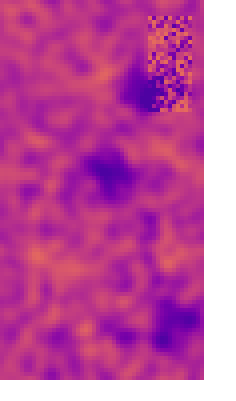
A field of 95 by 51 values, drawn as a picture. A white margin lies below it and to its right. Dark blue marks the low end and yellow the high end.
In the top right lies a patch that is rougher than the rest. There are three dips. The halves do not mirror each other. The texture is blotchy. On average the colour sits 40% of the way up the scale. No single row or column stands out from its neighbours. Values change most from cell to cell in the top right.
